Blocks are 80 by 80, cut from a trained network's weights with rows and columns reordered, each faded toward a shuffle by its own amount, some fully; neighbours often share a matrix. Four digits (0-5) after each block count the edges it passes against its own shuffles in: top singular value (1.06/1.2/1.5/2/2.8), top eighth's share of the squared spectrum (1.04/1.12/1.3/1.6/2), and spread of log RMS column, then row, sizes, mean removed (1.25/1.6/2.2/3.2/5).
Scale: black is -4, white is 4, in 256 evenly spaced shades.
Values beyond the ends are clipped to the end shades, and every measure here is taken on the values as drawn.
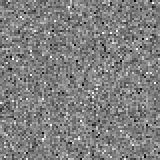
0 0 0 0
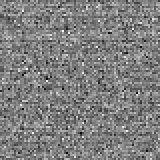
2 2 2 0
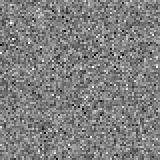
0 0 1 0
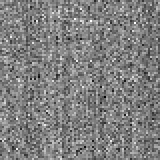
3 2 0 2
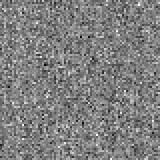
1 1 0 0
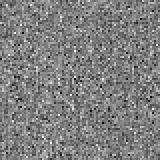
1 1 0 0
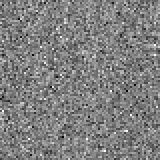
0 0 0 0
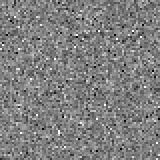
0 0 0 0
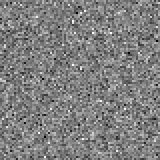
0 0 0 0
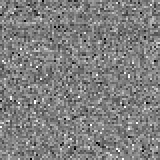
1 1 0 0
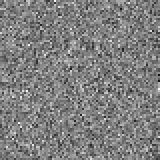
2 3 1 0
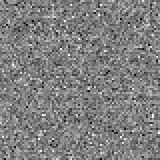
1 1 1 0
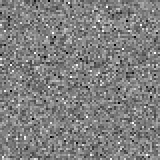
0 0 0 0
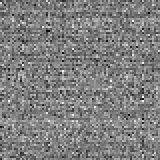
3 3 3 1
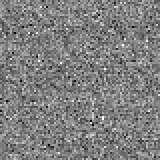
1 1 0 0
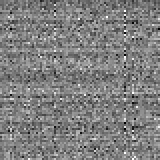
3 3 3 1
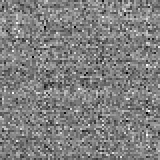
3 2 2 0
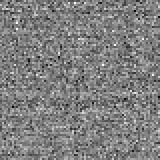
2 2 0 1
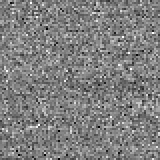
1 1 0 0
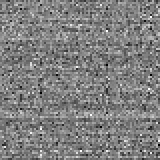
3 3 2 0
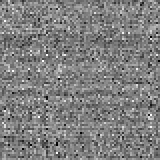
3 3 3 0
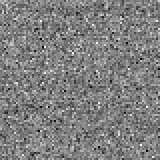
1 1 0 0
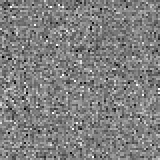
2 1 1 0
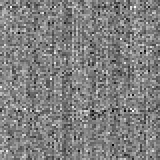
3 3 0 2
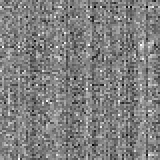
4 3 1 3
